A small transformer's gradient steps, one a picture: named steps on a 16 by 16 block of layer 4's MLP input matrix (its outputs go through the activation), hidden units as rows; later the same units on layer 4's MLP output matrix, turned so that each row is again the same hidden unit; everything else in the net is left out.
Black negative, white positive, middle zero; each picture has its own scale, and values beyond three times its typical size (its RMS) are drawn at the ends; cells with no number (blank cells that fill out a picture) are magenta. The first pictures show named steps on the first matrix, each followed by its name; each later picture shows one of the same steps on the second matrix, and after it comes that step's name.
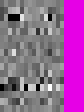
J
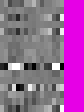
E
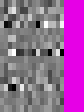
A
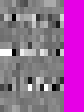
A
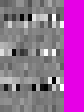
A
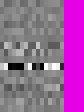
E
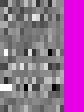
J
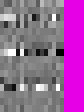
A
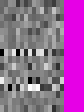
J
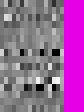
J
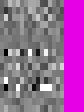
J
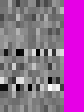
J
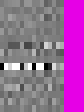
E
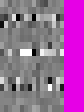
A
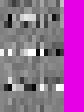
A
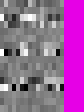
A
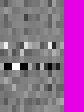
E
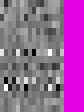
J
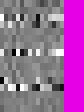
A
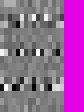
A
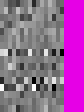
J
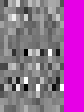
J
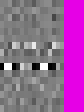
E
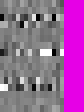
A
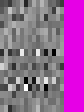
J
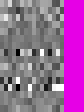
J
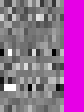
J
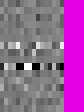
E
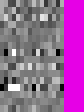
J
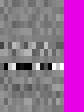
E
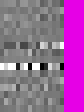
E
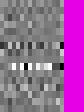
E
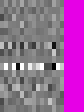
E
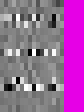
A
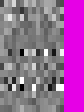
J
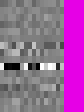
E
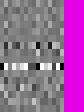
E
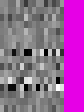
J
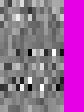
J
